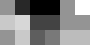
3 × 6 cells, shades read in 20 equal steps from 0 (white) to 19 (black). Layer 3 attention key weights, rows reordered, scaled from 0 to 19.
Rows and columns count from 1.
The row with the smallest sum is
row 3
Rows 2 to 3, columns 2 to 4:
3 14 14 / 4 12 10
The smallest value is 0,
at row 1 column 6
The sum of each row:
70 51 44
